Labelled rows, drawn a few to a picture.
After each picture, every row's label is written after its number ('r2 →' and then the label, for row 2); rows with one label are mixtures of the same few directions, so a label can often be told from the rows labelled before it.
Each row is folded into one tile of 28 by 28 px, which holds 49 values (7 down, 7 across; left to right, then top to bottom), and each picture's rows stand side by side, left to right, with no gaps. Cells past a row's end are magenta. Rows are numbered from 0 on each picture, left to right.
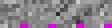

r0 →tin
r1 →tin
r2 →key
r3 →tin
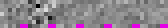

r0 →tin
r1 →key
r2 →tin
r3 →tin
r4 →tin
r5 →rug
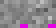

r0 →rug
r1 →key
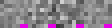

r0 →key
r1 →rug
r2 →rug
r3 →rug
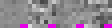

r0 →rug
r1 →rug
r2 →tin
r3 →tin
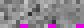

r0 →rug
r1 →key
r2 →rug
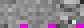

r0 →tin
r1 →rug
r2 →rug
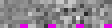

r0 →tin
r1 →tin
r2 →key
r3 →tin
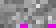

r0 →tin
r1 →key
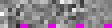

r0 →tin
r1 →rug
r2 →tin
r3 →key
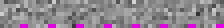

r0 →tin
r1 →rug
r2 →tin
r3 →key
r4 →rug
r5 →tin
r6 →rug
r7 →tin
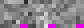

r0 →rug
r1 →tin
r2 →key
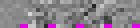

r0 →tin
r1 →tin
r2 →tin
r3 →key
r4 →key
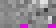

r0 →rug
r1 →key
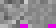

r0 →rug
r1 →rug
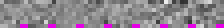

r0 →rug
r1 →rug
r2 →tin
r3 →key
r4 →tin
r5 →rug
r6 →key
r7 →tin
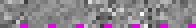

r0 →rug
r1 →key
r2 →key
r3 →tin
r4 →key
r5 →tin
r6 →key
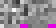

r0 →rug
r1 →tin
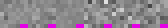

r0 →rug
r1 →tin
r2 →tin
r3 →rug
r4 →key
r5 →key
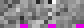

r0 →key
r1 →rug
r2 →key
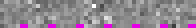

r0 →rug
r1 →key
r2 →key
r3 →key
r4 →rug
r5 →tin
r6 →tin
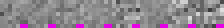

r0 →key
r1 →key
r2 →rug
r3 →rug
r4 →tin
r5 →tin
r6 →key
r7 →rug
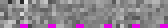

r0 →rug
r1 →rug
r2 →tin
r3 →key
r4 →tin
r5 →key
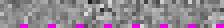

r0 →key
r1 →key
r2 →rug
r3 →tin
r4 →rug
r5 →rug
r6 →rug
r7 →tin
